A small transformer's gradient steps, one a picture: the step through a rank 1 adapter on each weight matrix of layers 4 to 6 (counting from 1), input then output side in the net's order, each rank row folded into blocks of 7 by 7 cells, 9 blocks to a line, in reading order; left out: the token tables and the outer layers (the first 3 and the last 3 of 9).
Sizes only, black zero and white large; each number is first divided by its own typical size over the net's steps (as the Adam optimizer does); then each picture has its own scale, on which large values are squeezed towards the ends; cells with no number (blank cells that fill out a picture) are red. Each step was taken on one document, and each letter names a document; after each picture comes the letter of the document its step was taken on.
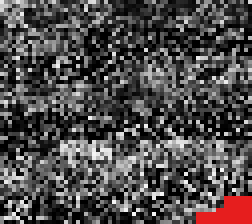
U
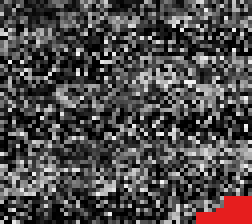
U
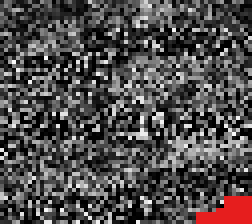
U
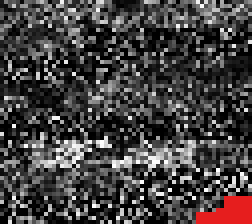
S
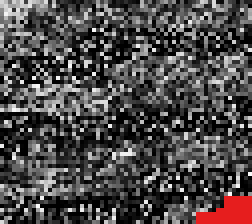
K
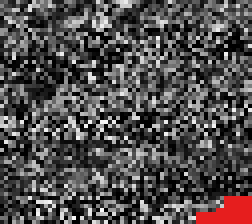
K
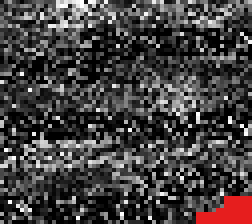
S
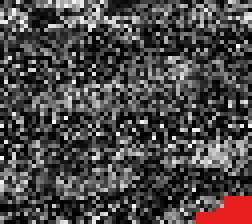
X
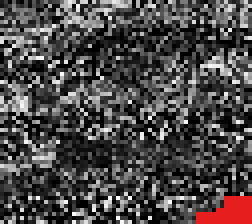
S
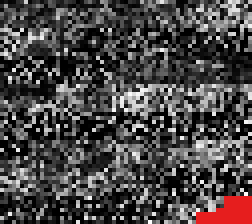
U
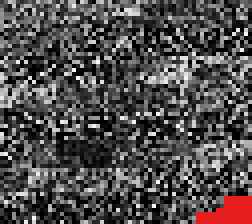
S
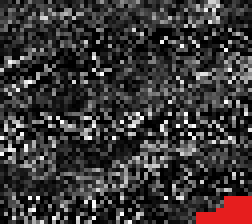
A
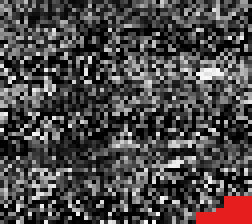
U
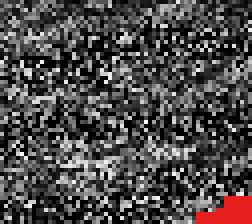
U
